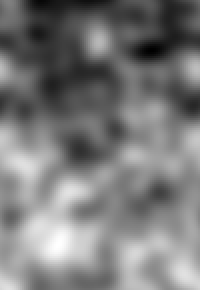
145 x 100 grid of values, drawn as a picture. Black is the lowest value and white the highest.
Ninth with the highest average: bottom left. Lone odd cells: none. Grain: smooth. Odd rows or columns: none. Slope: up to the bottom.
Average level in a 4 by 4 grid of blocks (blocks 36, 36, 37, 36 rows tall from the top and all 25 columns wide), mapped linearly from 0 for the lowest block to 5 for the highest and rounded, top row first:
0010
2122
5333
5545
